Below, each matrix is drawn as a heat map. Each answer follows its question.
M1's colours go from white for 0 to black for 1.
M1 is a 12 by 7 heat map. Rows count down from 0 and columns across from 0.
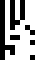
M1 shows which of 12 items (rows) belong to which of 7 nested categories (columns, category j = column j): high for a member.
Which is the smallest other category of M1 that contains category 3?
2
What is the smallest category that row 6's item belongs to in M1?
6
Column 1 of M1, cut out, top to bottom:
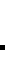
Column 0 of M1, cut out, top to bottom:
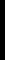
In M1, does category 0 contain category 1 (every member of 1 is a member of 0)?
yes
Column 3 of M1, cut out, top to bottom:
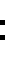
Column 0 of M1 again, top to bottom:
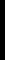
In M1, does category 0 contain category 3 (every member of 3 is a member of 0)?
yes
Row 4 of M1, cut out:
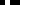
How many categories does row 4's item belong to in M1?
3
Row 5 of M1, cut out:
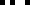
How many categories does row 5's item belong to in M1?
3
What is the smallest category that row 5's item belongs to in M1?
5
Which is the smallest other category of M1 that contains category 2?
0
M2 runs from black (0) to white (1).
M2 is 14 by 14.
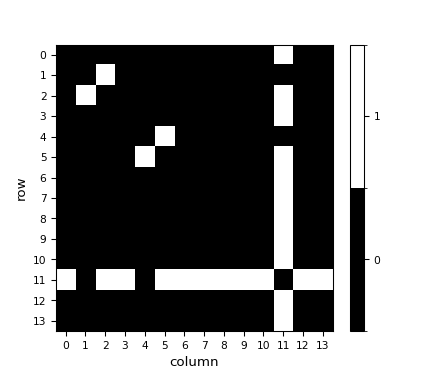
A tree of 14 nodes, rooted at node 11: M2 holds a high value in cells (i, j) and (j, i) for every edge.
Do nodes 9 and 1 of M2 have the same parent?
no
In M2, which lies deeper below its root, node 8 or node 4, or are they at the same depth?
node 4
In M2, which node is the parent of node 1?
2
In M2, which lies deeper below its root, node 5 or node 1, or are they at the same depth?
node 1
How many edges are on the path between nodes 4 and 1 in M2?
4
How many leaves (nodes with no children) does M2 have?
11
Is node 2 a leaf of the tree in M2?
no
